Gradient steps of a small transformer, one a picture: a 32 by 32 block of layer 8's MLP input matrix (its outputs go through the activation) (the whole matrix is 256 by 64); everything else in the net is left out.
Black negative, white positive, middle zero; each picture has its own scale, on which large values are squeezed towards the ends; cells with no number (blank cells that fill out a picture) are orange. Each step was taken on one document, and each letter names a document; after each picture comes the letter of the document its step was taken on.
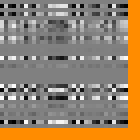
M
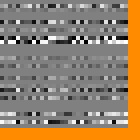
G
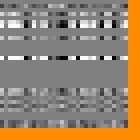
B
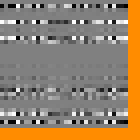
G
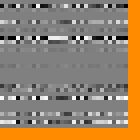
G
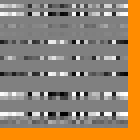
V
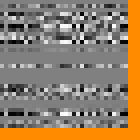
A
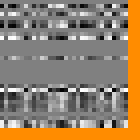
B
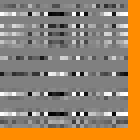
V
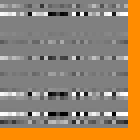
V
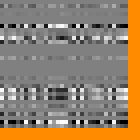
M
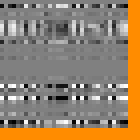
M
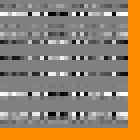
V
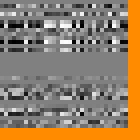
A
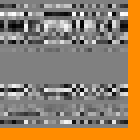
A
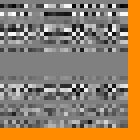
A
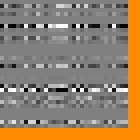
M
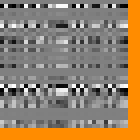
M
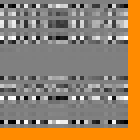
M
